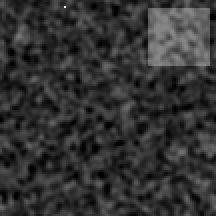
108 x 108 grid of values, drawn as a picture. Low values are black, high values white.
Overall the values sit about 20% of the way up the scale. The ninth with the highest average is the top right. No regular stripes run through it. Neither half mirrors the other. An odd patch, higher than its surroundings, sits in the top right. One lone cell stands out, far higher than its neighbours. The texture is blotchy.
